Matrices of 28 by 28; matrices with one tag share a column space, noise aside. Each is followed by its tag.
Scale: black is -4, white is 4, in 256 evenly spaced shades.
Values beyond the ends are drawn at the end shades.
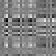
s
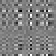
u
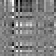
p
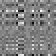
u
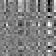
p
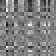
p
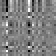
p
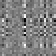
s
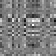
s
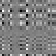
u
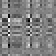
s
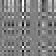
p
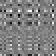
u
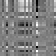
p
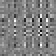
s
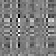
s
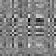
s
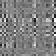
s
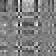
p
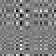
u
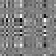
s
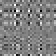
u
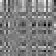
p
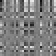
p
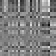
p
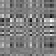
s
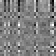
p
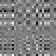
u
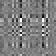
s
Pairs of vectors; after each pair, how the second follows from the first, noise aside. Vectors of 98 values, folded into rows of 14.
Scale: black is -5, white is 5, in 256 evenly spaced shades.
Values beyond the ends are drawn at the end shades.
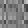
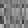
reversed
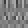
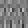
reversed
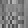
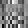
scaled up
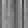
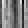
scaled up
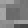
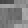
reversed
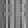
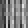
scaled up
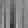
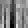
scaled up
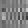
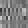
reversed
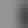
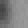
reversed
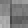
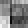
scaled up
